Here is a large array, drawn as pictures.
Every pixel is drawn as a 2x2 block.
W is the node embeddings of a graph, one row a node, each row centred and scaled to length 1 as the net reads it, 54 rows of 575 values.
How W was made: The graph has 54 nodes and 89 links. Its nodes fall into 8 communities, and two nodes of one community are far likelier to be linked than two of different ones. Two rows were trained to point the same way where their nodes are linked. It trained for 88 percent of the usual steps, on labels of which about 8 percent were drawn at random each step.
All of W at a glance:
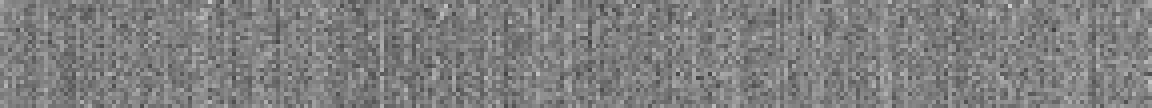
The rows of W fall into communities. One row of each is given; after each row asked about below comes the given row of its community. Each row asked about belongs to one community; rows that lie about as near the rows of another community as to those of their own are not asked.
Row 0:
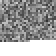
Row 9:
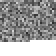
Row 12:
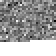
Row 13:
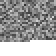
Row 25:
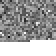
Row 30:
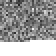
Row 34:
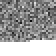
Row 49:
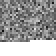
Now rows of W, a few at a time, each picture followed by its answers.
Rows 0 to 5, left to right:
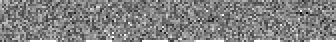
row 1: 12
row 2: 34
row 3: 49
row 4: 9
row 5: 30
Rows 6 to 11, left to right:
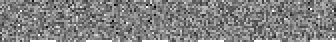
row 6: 9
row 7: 13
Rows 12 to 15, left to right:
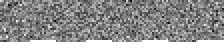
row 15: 9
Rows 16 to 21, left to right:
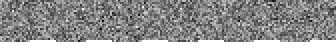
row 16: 49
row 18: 13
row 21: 34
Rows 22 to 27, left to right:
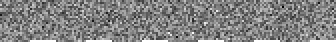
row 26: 13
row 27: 0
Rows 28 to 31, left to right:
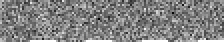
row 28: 25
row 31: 49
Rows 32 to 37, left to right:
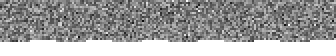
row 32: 12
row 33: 9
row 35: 9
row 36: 25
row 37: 25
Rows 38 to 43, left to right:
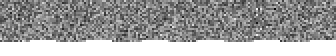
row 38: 0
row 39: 0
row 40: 0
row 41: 9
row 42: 30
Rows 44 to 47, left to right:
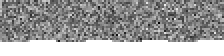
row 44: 25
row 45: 49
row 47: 13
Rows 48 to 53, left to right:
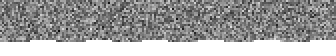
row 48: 25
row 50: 12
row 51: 0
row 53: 25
